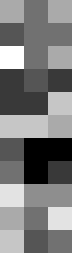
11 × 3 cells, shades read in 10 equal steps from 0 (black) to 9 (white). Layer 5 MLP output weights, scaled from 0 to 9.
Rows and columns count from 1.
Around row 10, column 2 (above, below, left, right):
5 3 6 8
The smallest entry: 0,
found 3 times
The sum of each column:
57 36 50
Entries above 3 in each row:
3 2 3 0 1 3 0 1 3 3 2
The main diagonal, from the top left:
6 4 6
